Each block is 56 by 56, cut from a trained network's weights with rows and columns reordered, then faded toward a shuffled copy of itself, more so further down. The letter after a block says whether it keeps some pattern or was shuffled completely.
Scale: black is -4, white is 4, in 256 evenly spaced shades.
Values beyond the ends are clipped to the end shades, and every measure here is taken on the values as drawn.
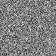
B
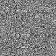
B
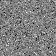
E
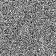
B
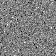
E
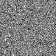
E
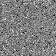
E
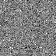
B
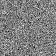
E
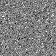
B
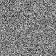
B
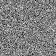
E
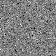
E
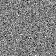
E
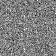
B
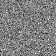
E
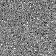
E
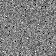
E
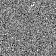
E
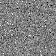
B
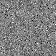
E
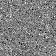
E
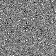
E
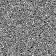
E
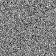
B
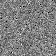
E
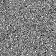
E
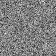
E
